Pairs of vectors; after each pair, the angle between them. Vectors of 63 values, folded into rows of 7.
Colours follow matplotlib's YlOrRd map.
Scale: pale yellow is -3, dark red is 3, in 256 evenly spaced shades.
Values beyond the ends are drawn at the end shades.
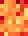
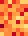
orthogonal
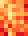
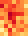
nearly opposite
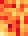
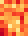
nearly opposite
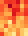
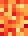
orthogonal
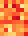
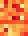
nearly parallel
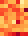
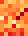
partly aligned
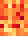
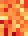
partly opposed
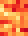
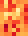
orthogonal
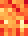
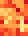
nearly parallel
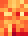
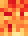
nearly opposite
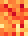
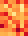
nearly opposite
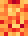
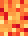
partly opposed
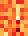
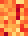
nearly opposite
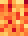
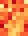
partly opposed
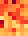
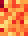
orthogonal
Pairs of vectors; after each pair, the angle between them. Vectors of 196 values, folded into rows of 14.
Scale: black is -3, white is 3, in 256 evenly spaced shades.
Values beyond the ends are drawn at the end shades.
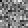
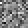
orthogonal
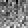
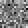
orthogonal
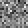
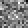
partly opposed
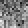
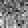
nearly parallel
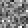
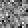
nearly opposite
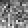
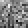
nearly opposite
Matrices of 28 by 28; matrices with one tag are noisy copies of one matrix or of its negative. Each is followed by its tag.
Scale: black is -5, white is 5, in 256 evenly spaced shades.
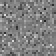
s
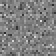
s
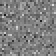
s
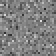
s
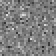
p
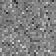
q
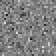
p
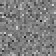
s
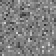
p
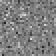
p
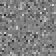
s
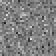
p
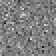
p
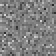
s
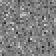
p
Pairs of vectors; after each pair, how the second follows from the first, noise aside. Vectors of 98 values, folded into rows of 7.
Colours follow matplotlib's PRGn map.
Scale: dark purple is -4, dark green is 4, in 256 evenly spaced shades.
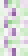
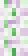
negated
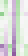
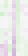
shrunk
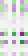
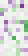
shuffled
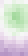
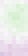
shrunk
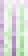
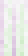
shrunk
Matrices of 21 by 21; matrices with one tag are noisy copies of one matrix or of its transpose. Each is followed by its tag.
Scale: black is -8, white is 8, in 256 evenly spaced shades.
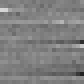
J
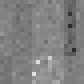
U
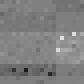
U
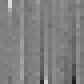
J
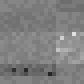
U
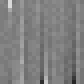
J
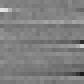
J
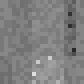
U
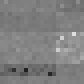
U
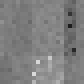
U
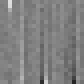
J
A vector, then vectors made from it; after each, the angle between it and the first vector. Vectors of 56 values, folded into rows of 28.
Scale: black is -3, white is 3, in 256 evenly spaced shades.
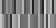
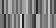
orthogonal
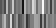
partly opposed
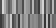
nearly opposite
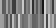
nearly parallel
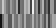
partly opposed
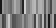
partly opposed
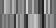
orthogonal
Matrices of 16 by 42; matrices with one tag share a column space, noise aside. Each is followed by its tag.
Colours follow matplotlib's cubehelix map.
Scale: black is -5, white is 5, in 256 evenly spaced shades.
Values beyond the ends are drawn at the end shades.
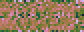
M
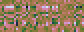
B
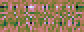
B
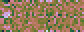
M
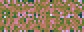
M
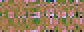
M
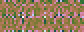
M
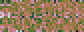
M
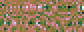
B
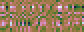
B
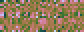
M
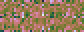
M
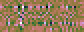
B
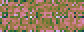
M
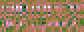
B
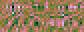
B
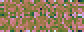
M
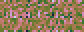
M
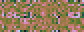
M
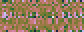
M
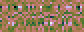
B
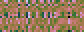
M
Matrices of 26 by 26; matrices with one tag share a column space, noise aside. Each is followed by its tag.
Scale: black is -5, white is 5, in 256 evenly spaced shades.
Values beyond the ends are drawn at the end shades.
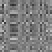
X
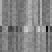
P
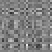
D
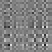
D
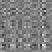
D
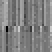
P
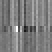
P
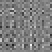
D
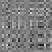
D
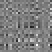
D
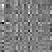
X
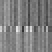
P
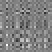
D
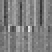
P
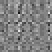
X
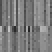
P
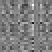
X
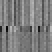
P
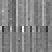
P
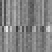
P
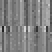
P
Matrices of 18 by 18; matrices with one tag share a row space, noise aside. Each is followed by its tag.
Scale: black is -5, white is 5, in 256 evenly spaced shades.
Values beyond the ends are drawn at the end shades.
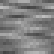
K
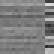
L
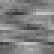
K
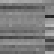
L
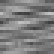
K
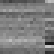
L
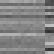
L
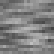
K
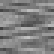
K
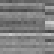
L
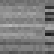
L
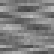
K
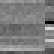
L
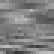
K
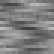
K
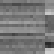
L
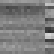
L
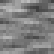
K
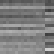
L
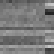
L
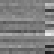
L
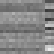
L
